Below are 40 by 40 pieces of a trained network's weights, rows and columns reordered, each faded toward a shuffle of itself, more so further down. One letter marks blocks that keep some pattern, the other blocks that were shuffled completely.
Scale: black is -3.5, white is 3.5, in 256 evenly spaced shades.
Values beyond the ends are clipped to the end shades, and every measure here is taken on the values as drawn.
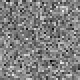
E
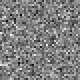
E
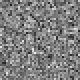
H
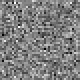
H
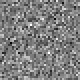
E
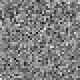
E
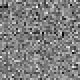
H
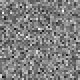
E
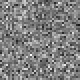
H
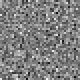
H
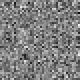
H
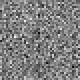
H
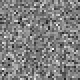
E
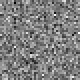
H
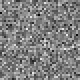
E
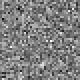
E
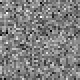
H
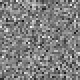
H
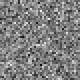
E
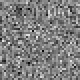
H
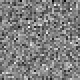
E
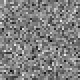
E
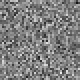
H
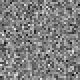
E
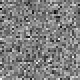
H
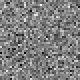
H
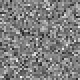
E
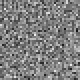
E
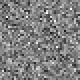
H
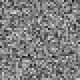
E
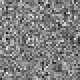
H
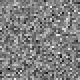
E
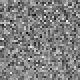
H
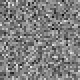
H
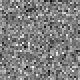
E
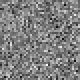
E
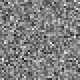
H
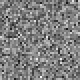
E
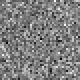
E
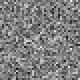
E
